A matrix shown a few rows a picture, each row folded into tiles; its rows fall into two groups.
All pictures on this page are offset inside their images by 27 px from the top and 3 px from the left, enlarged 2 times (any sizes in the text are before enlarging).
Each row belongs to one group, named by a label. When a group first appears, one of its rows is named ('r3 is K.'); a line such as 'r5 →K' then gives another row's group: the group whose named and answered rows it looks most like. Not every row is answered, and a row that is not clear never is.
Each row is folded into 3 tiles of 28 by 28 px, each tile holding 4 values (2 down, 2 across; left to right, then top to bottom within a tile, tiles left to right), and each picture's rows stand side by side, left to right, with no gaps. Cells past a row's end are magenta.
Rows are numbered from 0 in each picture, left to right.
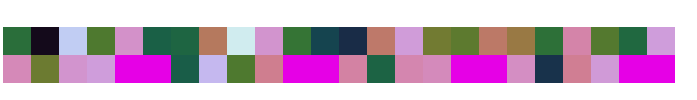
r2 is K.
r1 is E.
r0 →K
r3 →K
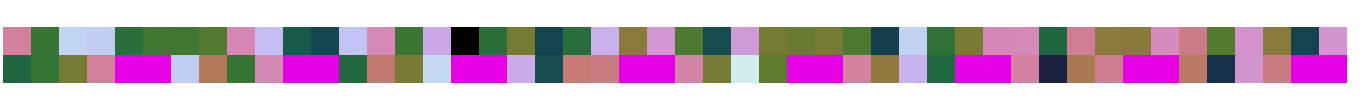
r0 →E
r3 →K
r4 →K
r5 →K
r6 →K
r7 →K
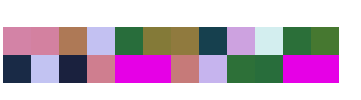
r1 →E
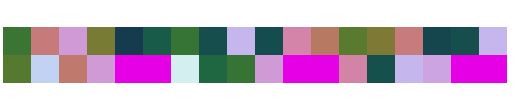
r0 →E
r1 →K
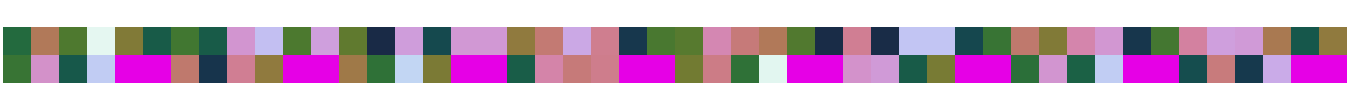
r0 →E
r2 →K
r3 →E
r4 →E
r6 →E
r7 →E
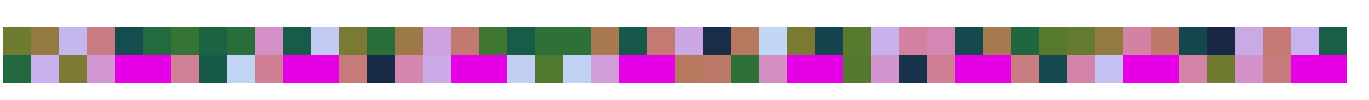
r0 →E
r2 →K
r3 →K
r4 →E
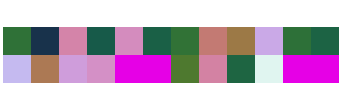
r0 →K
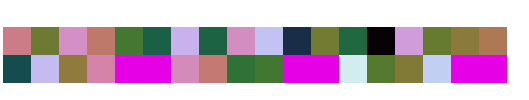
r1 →E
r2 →K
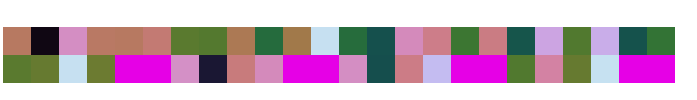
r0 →K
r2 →K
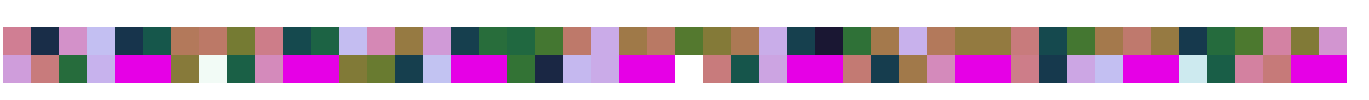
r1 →E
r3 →K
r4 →E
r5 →K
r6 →K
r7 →K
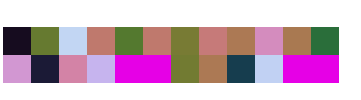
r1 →E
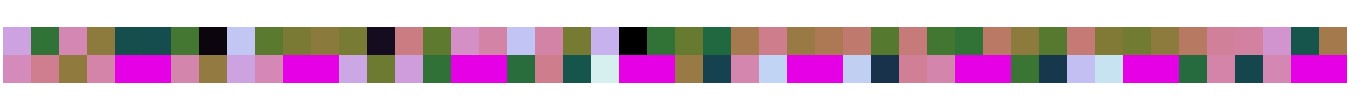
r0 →E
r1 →K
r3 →E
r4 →K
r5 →K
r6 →K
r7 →E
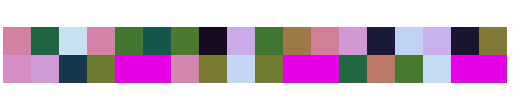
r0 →E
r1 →K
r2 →E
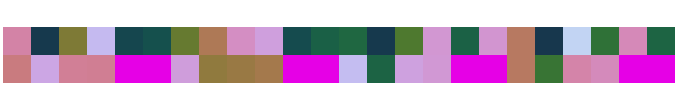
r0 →E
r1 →E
